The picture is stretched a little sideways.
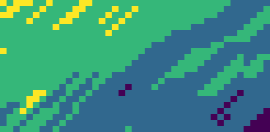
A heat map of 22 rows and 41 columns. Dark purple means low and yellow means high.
Slope: up to the top left. Calmest part: bottom middle. Mirror symmetry: none. Ninth with the highest average: top left. Grain: diagonal, up to the right. Ninth with the lowest average: bottom right. Roughest part: bottom left.
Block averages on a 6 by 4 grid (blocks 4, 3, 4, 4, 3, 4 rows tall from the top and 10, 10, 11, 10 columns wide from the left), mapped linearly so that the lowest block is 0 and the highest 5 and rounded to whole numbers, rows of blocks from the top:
5542 | 4432 | 4422 | 4322 | 4111 | 3110
